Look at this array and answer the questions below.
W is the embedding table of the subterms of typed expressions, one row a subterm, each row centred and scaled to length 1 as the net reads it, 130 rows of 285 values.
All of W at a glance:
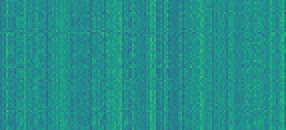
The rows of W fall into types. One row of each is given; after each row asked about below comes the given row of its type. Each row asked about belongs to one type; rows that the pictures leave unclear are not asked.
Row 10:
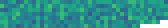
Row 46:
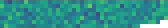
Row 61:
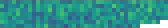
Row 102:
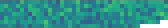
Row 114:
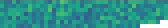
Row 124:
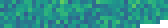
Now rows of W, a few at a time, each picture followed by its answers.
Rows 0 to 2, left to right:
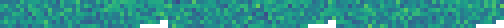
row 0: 102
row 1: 46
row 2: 102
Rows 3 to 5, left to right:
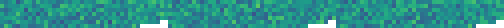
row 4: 46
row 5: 124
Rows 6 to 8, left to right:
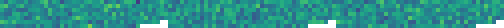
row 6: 10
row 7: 61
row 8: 10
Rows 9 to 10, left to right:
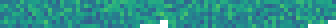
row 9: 102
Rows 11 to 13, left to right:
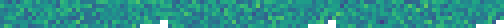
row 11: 124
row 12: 46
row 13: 46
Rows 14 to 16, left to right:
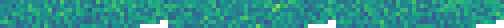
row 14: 102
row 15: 46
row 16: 102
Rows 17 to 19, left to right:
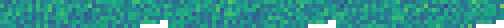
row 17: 61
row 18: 114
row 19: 61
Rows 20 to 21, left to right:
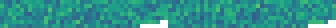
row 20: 114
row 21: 61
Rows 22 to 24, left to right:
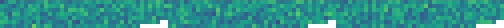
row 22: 10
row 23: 114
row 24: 61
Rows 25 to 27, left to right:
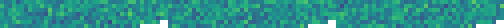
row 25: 114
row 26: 124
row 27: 61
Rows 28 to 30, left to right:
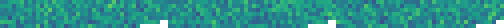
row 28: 61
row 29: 102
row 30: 102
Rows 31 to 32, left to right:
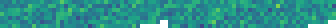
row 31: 114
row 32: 124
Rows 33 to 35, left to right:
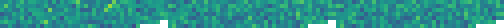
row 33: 102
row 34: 10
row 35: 10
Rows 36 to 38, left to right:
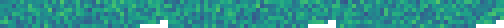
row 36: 102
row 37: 61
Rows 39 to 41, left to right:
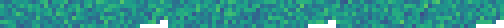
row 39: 46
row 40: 114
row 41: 61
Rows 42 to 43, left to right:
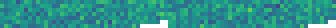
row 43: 10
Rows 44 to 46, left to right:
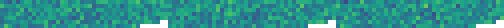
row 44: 124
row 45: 114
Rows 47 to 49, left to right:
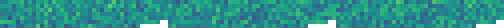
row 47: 61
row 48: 114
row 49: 124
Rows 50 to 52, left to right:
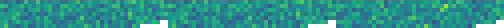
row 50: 10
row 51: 10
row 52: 46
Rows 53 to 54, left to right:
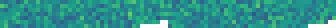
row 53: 10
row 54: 46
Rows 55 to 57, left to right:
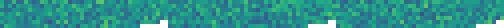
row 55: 124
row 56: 102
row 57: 46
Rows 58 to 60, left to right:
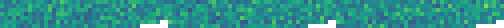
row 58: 114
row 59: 10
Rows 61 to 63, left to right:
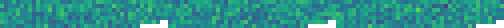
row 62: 114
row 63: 10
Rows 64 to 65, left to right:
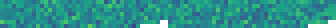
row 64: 61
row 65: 114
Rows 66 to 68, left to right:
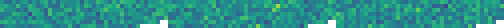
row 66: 102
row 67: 46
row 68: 10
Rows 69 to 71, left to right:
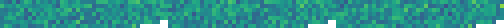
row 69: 124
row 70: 124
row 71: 61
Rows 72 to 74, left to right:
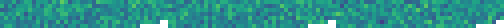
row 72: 124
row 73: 10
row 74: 46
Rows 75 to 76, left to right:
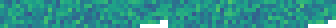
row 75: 114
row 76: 114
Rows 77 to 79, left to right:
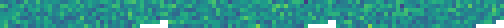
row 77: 10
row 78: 10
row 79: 114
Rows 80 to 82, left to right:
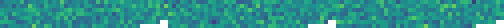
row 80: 102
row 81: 46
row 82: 10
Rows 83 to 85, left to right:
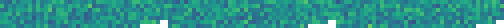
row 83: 61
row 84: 124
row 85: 10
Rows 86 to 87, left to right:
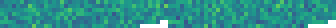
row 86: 102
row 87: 61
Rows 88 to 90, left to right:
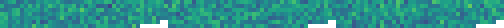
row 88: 10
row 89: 102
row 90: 124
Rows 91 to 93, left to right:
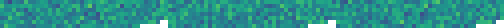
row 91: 46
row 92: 10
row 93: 61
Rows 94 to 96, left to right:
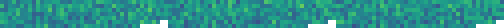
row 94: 61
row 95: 124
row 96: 10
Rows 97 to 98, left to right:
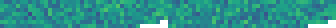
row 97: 102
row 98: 114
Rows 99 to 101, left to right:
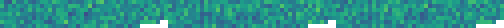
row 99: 61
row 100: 61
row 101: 61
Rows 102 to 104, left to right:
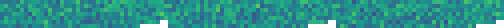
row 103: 61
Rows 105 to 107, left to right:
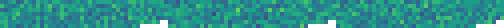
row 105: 10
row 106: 114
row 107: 46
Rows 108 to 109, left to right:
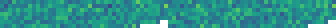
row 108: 61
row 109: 102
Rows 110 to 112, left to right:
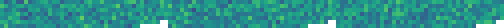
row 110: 10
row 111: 46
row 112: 114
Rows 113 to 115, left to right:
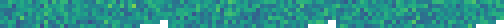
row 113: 124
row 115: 124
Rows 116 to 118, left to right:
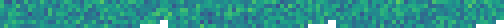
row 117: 114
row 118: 124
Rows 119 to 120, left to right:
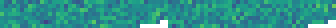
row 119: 114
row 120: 61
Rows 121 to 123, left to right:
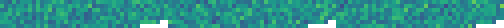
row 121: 61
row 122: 102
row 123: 61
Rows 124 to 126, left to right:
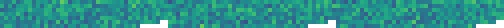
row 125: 10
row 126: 124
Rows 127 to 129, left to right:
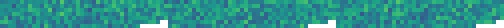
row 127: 102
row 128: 124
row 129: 114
